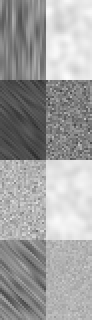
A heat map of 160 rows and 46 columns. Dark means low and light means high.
It is made of 4 by 2 panels. Panel 1,1: middling, streaked downward. Panel 1,2: very high, blotchy, faint in contrast. Panel 2,1: low, slanting down to the right, faint in contrast. Panel 2,2: middling, fine-grained. Panel 3,1: high, fine-grained. Panel 3,2: very high, blotchy, faint in contrast. Panel 4,1: middling, slanting down to the right. Panel 4,2: high, fine-grained, faint in contrast.
